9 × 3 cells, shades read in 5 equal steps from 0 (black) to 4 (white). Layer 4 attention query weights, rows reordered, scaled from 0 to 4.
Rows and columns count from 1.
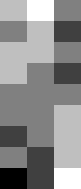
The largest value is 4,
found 2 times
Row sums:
9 6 8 6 6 7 6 6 5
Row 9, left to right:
0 1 4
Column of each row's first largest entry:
2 2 1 1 1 3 3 3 3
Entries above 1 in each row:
3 2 3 2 3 3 2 2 1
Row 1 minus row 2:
1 1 1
